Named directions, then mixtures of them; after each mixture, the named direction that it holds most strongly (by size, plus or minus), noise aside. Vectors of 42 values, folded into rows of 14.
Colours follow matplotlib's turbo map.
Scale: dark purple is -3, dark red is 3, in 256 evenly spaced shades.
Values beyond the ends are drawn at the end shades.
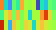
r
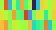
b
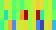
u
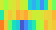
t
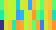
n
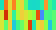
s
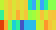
t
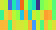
r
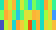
n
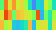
s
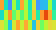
r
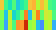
u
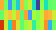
r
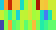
r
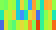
n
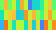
n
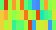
s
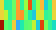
n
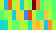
b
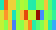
s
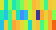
s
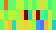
u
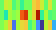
u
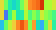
t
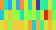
r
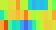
t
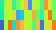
n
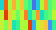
s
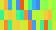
b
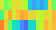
t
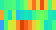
t
